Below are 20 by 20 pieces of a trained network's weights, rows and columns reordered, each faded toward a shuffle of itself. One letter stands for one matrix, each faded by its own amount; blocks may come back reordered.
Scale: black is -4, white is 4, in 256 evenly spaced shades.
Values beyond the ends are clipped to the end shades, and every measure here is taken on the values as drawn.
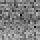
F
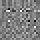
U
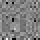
U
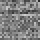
F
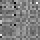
U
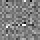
U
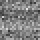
F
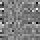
U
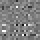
U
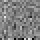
U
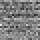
F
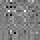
U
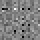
U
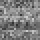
F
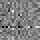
U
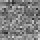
F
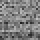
F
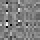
U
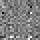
U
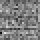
F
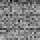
F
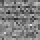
F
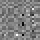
U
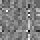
U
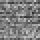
F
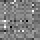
U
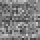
F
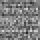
F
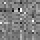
U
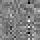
U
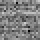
F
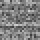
F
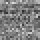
F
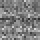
F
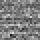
F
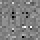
U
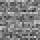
F
